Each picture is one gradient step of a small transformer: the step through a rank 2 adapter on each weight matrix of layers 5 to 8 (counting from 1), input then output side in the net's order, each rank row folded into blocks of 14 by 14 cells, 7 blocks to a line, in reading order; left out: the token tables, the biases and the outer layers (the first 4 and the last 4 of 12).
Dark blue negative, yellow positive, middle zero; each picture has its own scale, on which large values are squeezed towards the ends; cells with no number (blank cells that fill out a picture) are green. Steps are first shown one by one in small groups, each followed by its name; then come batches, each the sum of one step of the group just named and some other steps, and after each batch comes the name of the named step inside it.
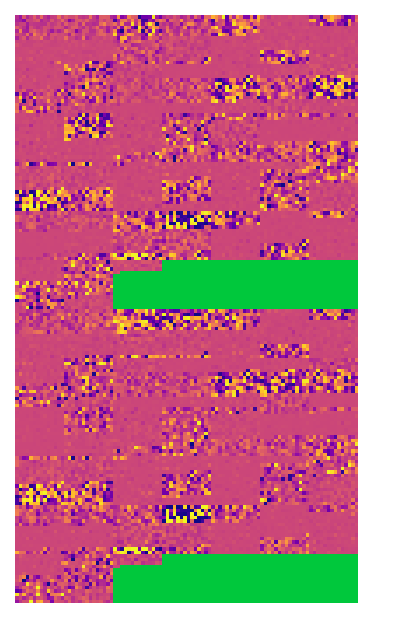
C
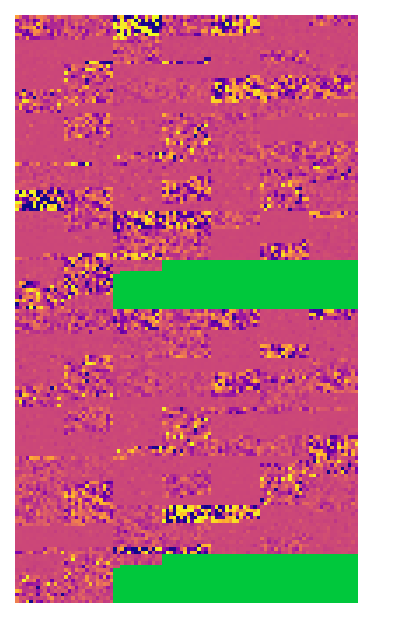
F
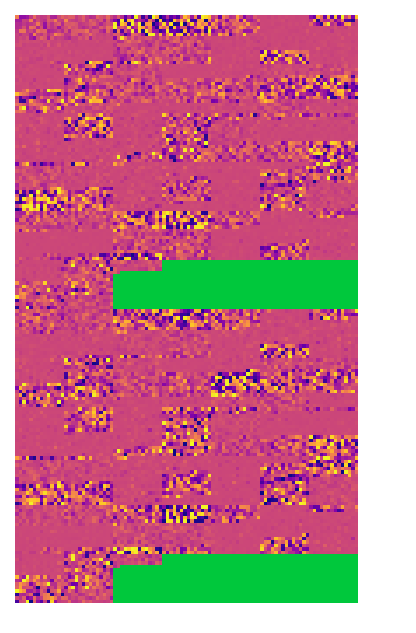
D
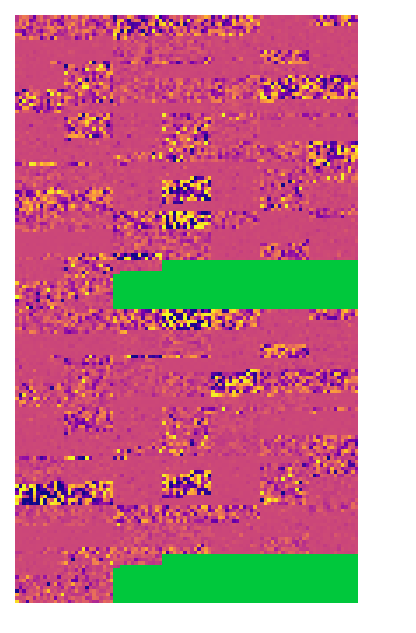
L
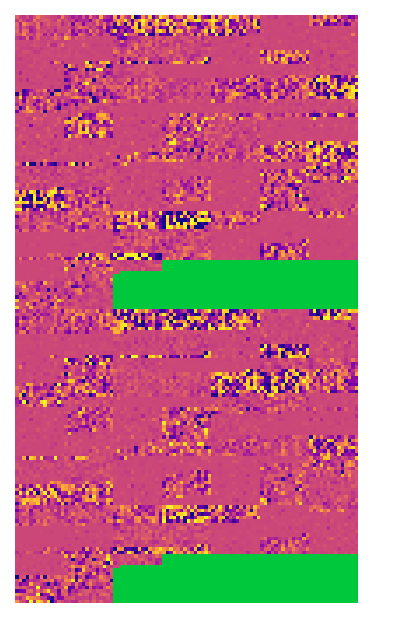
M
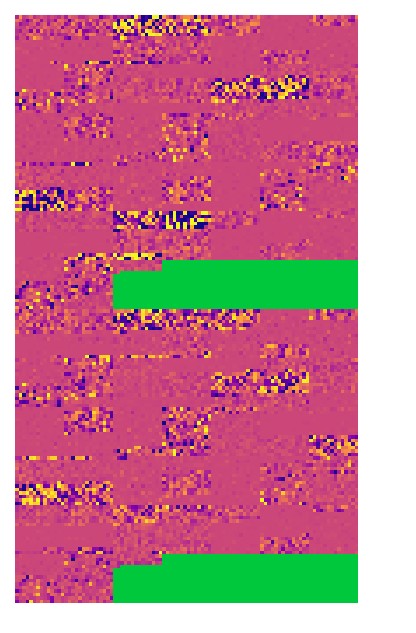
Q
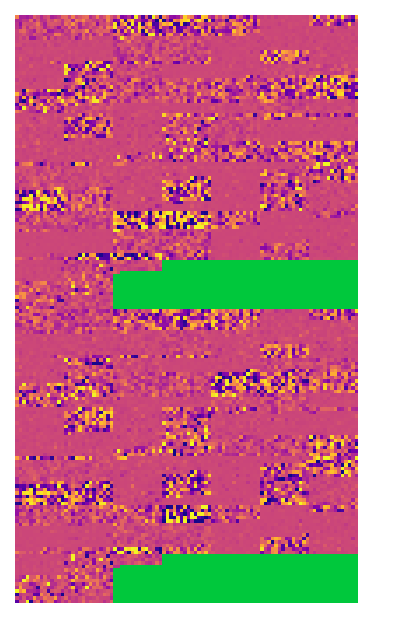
D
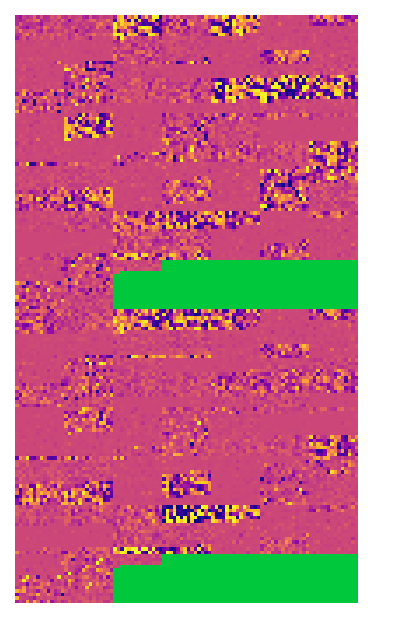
C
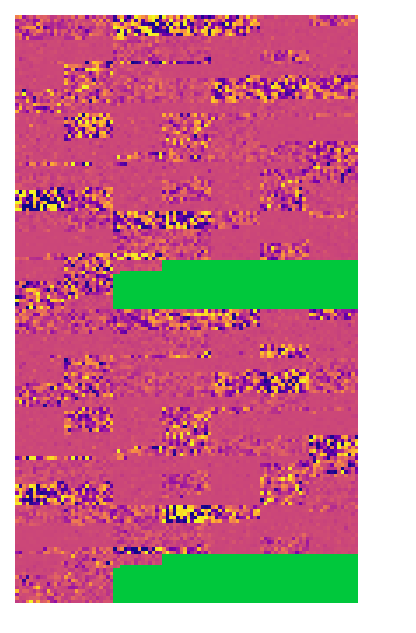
F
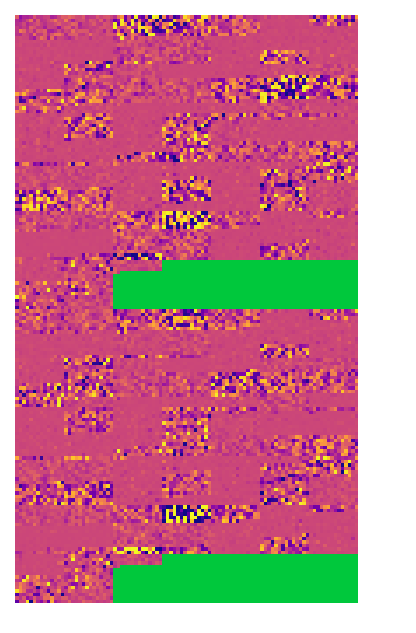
D
